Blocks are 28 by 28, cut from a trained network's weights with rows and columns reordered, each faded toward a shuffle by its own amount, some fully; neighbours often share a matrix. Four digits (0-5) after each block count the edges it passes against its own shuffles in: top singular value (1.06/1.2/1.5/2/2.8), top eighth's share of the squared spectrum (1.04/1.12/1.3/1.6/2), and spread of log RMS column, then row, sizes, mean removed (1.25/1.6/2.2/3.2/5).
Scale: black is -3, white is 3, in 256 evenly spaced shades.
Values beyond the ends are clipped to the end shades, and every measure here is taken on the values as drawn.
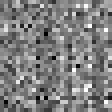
2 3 1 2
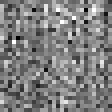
2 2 0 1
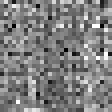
2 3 0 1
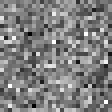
1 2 0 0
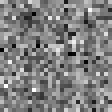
0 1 0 0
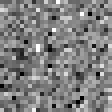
1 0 0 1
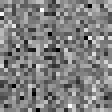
1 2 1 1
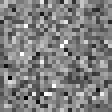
1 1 0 0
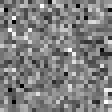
1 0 0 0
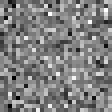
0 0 0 0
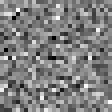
1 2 0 1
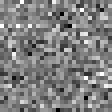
0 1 0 1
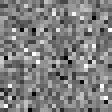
0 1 0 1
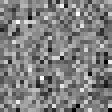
0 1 0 0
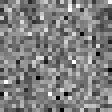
1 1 0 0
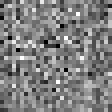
1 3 0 1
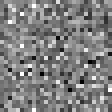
0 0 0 0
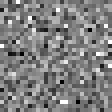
0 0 0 0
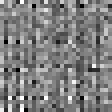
3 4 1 2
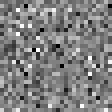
0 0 0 0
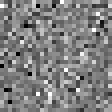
0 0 0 0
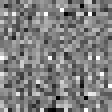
2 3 0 2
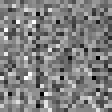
1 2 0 1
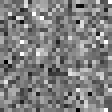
0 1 0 0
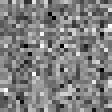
1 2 0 0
